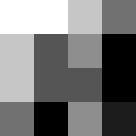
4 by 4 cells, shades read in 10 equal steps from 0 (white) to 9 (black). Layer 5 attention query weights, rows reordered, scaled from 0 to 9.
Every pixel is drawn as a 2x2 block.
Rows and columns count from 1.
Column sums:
9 21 16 31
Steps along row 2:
up down up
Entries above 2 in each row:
1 3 3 4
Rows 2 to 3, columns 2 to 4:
6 4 9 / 6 6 9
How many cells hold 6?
3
